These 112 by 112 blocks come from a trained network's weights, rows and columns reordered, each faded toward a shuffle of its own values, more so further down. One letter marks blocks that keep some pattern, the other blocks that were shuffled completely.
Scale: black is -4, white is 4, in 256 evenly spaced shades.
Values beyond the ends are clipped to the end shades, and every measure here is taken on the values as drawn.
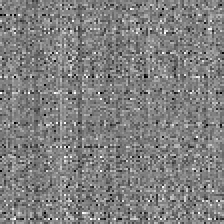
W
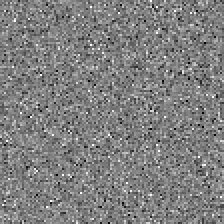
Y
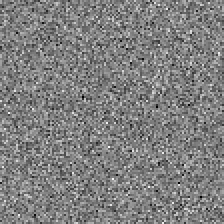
Y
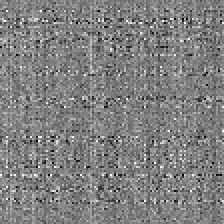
W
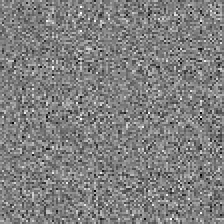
W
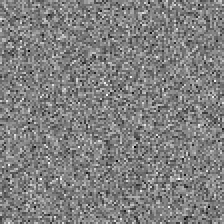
Y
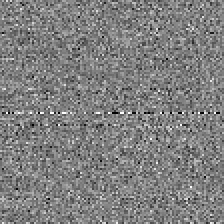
W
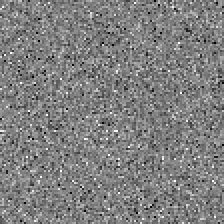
Y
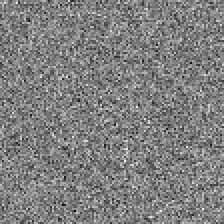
Y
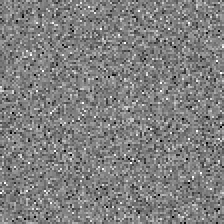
Y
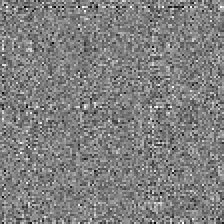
W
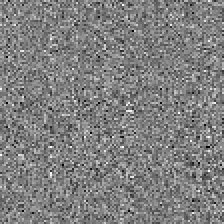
W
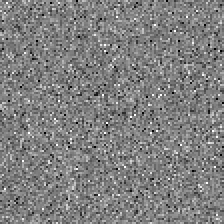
Y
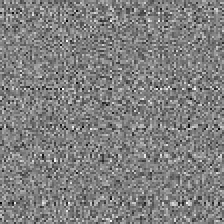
W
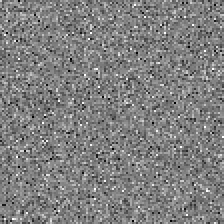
Y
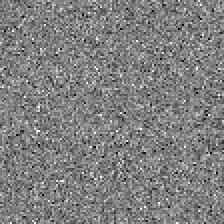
Y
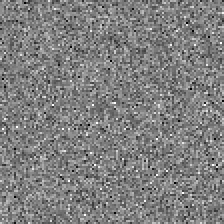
Y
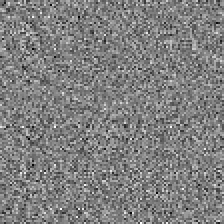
W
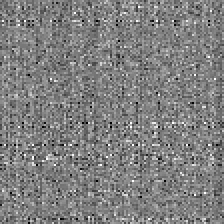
W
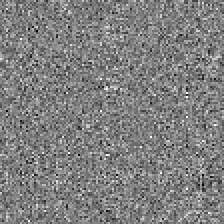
W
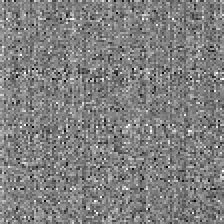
W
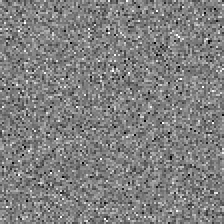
Y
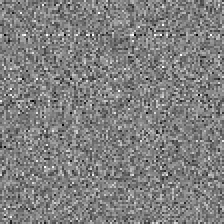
W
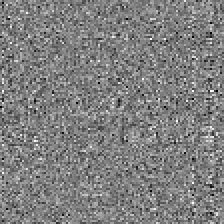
W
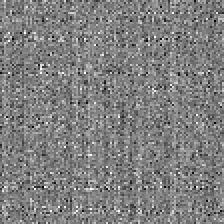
W
